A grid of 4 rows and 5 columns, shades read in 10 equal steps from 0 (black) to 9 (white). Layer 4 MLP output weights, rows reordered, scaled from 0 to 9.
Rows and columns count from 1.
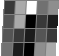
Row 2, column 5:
1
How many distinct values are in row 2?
5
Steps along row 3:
down down up down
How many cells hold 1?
3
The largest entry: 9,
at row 1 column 3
